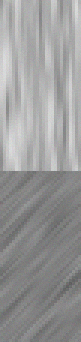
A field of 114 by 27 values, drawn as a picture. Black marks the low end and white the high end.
It is made of 2 by 1 panels. Panel 1,1: high, streaked downward. Panel 2,1: middling, slanting up to the right, faint in contrast.
